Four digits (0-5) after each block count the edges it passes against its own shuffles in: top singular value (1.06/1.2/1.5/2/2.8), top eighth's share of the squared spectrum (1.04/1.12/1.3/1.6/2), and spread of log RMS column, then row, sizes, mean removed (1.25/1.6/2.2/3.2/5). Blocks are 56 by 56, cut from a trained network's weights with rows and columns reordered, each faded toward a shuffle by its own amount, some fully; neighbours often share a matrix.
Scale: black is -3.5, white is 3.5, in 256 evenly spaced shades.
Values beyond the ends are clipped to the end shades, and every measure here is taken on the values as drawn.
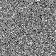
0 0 0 0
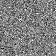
0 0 0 0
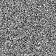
0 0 0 0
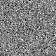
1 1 0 0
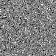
1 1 0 0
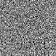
3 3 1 2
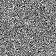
0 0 0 0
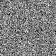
1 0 0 0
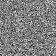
0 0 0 0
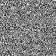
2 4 0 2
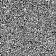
0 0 0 0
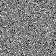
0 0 0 0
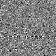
3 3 0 2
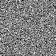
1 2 0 0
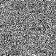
2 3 1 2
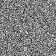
1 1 0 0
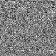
3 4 1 2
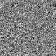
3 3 1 1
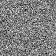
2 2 0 0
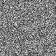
1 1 0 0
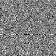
3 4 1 2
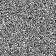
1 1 0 0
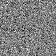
1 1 0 1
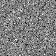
1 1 0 0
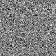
2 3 0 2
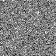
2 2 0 1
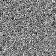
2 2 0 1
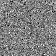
1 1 0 1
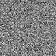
2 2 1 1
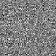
3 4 2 2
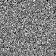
0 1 1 0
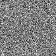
2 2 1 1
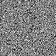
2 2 0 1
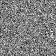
1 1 0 0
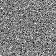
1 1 0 0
